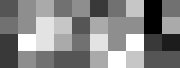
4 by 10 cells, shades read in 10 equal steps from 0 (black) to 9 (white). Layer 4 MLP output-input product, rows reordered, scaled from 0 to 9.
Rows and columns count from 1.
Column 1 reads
3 4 2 2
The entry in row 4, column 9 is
3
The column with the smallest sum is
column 9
